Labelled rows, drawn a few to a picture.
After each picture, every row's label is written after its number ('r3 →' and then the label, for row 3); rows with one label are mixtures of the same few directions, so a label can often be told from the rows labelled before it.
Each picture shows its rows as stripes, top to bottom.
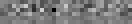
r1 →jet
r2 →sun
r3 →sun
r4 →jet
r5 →sun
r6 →sun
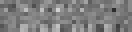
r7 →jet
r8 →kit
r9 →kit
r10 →sun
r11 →jet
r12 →jet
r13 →jet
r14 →jet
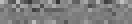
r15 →jet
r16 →sun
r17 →sun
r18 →kit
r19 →jet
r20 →sun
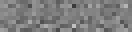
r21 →kit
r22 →jet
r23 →kit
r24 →kit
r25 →jet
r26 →jet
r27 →jet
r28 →jet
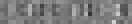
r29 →sun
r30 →jet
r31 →jet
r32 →jet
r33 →jet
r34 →kit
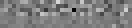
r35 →kit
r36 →sun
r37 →jet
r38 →jet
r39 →jet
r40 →jet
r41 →kit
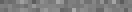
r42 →kit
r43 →sun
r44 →jet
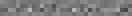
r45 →jet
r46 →sun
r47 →jet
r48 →jet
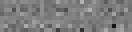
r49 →kit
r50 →sun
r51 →sun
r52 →kit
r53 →kit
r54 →sun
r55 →kit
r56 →kit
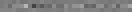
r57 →sun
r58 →sun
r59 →kit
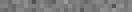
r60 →sun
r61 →kit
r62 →kit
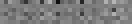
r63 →kit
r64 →sun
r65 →kit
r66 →kit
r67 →jet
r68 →jet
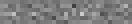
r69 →jet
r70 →jet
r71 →jet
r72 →kit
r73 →sun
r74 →sun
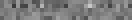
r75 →sun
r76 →sun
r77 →jet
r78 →sun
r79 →jet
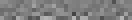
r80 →kit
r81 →sun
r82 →kit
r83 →jet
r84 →jet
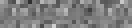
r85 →jet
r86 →jet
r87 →sun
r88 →sun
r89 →kit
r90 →jet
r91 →sun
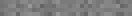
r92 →jet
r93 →jet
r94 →sun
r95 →jet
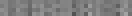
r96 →jet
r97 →jet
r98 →jet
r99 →jet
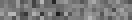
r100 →sun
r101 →sun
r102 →kit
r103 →kit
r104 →sun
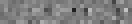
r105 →kit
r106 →kit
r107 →jet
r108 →jet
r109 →kit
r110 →jet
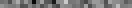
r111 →sun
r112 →jet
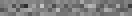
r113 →kit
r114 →sun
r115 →jet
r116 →jet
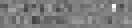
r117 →sun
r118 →kit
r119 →kit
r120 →sun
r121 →sun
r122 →sun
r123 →jet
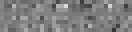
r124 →kit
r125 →sun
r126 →sun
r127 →sun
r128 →sun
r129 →sun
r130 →jet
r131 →kit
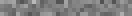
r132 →kit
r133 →sun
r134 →kit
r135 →jet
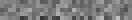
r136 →jet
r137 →sun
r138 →jet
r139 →kit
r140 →jet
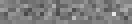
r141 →jet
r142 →sun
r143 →jet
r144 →kit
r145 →jet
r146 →sun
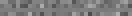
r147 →jet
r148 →sun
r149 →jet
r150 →jet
